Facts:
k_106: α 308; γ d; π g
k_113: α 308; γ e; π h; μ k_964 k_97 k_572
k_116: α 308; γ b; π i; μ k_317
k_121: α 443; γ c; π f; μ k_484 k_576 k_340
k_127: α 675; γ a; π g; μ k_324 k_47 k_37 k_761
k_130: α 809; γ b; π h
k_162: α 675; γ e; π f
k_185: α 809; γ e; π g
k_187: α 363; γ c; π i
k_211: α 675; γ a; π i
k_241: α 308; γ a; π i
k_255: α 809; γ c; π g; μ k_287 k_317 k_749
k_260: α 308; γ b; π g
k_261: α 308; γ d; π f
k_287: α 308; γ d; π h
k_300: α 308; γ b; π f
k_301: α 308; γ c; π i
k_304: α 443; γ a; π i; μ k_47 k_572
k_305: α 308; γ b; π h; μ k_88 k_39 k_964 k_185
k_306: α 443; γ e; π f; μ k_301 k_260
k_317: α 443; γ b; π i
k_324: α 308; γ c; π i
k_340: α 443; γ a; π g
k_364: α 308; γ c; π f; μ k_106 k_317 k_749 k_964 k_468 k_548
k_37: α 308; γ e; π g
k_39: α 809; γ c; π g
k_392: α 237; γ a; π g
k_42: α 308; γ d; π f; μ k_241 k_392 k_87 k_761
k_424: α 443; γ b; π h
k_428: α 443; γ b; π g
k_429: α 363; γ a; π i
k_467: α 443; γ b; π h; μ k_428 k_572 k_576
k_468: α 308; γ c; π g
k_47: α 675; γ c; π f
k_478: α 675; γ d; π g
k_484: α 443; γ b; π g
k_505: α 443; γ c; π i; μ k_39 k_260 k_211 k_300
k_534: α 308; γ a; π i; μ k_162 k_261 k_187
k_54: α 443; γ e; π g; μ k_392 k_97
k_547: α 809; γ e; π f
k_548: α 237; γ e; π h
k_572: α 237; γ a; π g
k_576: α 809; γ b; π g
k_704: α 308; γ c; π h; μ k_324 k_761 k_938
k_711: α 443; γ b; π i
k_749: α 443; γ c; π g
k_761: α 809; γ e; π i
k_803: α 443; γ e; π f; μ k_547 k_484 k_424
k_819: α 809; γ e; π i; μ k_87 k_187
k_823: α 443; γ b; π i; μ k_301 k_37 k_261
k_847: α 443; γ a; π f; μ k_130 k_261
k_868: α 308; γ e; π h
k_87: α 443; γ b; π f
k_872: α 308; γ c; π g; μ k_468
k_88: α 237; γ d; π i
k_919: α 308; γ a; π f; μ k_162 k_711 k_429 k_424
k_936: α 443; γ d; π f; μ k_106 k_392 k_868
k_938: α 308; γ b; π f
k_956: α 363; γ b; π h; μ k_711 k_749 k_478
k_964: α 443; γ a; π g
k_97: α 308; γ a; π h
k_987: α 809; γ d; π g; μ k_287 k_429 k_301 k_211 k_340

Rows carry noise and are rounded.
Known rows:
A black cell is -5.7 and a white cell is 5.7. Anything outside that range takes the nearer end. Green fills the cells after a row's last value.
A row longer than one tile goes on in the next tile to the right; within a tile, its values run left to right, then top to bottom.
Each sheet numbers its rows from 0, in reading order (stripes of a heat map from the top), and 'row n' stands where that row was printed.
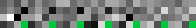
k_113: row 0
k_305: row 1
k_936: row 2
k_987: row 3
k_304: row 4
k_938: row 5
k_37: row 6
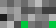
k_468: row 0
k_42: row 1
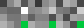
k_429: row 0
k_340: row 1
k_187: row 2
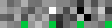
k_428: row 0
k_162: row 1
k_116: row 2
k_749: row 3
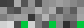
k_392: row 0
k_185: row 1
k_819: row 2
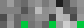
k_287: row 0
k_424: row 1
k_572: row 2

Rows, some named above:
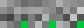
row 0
k_711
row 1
k_260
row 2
k_87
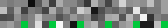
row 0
k_478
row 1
k_548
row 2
k_761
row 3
k_88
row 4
k_261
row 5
k_823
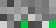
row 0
k_185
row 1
k_803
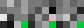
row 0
k_823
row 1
k_364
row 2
k_305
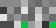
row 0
k_847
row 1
k_868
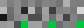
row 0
k_106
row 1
k_478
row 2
k_301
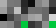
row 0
k_317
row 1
k_956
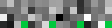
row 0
k_823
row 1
k_919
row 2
k_317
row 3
k_306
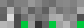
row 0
k_97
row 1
k_819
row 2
k_47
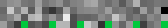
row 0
k_130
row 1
k_704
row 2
k_97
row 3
k_324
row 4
k_127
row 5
k_872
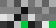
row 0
k_467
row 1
k_121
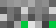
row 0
k_534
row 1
k_241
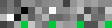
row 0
k_113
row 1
k_547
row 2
k_340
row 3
k_534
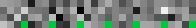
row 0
k_87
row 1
k_956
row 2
k_255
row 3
k_964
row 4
k_54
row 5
k_211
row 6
k_468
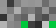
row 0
k_964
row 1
k_505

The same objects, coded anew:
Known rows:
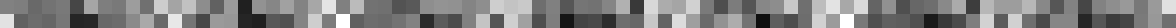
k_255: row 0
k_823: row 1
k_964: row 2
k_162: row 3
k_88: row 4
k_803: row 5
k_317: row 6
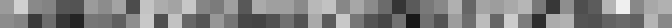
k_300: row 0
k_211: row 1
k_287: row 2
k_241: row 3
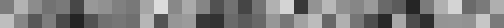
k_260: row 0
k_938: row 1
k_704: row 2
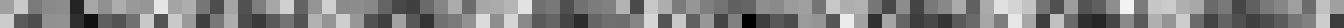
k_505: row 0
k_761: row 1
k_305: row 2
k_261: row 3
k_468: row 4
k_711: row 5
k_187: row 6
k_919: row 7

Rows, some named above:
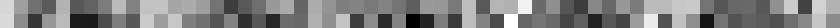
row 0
k_819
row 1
k_548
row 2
k_872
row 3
k_847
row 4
k_87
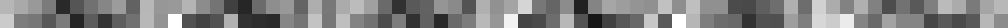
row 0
k_548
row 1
k_467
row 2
k_548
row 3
k_304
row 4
k_130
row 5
k_392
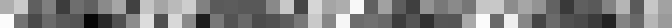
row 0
k_803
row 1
k_87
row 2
k_847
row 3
k_424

